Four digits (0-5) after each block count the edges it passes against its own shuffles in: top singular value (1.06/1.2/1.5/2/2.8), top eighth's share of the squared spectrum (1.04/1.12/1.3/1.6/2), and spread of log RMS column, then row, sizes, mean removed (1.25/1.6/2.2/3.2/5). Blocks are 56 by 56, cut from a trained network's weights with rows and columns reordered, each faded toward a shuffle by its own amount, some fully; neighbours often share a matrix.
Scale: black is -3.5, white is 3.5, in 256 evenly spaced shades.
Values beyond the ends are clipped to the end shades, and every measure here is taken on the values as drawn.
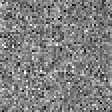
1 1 0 1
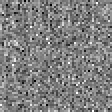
2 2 0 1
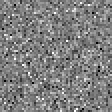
0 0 0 0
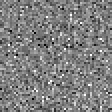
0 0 0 0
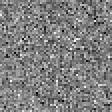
0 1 0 0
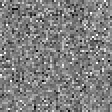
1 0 0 0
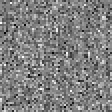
2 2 0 1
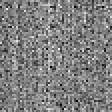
3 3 1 2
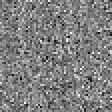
1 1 0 0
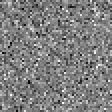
0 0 0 0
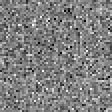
0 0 0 0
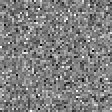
0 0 0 0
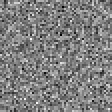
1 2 0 0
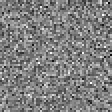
2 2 0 0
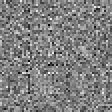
3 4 2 1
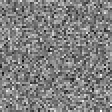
2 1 0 0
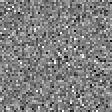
1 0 0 0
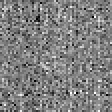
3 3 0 2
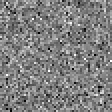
1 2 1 0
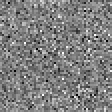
2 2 1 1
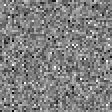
1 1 0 0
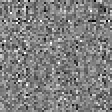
3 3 2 1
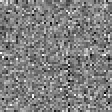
3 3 2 1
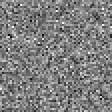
1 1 0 0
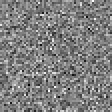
2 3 1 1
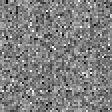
1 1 0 1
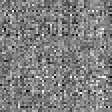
3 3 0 3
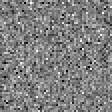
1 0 0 1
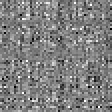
3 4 1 3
